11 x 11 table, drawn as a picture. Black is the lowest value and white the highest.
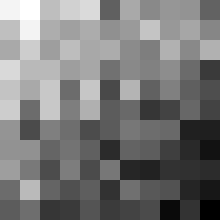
Ninth with the lowest average: bottom right. Ninth with the highest average: top left. Slope: up to the top left. Stripes: none. Mirror symmetry: none.
